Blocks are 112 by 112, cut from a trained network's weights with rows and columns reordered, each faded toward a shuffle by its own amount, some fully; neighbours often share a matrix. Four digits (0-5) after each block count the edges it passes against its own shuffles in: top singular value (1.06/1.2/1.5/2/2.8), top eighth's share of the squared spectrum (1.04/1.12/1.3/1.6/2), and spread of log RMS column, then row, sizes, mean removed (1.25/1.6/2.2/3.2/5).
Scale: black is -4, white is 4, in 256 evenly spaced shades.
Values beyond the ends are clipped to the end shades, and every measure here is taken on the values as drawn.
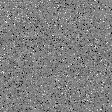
1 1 0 0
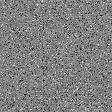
1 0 0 0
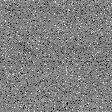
2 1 0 0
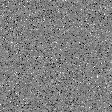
0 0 0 0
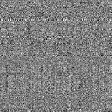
4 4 1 3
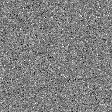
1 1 0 0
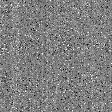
2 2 0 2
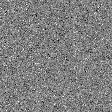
0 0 0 0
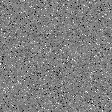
0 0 0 0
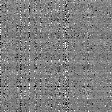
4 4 4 1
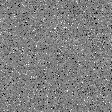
1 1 1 0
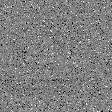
1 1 1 0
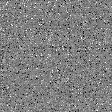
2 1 1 0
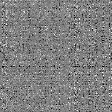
3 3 3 1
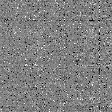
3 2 2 0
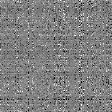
3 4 4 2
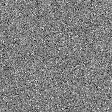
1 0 0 0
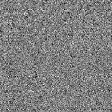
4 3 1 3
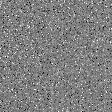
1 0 0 0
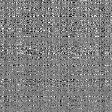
4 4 1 4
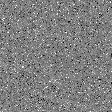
0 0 0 0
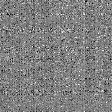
3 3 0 3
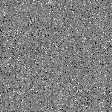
1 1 0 1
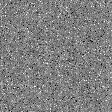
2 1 0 1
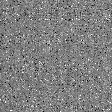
2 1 0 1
